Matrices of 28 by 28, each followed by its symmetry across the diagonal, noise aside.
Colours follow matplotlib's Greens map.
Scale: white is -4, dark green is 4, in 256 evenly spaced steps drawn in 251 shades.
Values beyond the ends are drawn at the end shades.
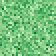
neither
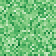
antisymmetric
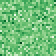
neither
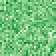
neither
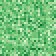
antisymmetric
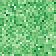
antisymmetric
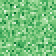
antisymmetric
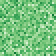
symmetric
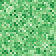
symmetric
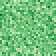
antisymmetric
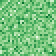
symmetric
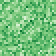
symmetric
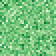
symmetric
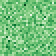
neither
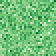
neither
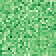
antisymmetric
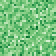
symmetric
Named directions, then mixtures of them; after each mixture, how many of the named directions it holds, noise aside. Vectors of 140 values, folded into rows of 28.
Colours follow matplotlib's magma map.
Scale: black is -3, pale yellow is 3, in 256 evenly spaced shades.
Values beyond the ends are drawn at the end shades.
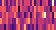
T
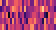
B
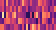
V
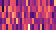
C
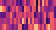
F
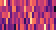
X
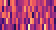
two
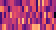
two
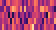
one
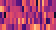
two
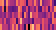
three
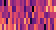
one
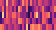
one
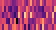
three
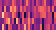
three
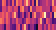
two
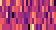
two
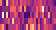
two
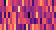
three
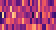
three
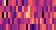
three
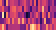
three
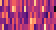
two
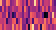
three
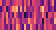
two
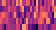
two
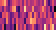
three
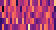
two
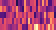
one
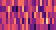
three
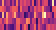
two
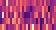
two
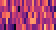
two
